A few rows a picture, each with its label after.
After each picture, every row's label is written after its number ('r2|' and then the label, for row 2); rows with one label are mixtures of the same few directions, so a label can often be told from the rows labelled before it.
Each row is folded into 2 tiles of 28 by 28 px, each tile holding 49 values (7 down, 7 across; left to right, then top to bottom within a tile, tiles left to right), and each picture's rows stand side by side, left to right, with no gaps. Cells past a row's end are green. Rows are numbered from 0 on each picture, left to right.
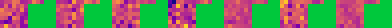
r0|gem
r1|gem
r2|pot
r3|pot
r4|gem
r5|pot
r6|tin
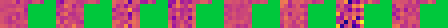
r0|gem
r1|pot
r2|gem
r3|pot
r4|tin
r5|pot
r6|pot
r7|tin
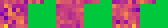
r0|tin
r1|tin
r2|tin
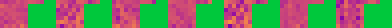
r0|tin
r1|gem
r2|tin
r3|tin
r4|gem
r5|pot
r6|pot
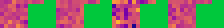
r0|pot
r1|gem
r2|tin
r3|tin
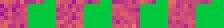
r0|tin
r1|gem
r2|tin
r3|pot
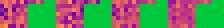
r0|tin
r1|gem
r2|tin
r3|pot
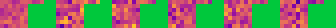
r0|gem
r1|gem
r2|tin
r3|tin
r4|tin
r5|gem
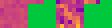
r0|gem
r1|tin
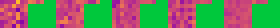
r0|gem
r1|gem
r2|pot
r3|pot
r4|gem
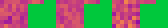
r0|gem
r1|tin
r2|pot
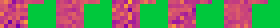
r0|pot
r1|gem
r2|gem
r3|gem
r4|tin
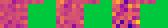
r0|pot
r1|pot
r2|pot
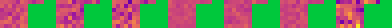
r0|gem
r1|gem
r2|gem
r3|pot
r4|tin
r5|gem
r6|tin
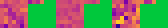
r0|tin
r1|gem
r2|gem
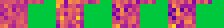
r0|tin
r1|pot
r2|tin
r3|tin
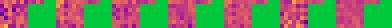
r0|tin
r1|pot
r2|tin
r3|tin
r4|pot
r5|pot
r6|tin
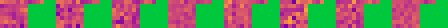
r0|tin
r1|tin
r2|gem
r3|gem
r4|pot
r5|gem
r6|gem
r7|gem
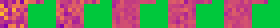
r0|tin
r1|tin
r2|pot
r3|gem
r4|tin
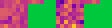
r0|gem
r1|pot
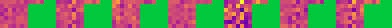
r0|tin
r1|gem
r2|pot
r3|pot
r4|gem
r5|gem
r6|gem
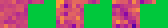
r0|gem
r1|pot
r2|tin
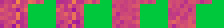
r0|gem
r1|gem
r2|pot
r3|gem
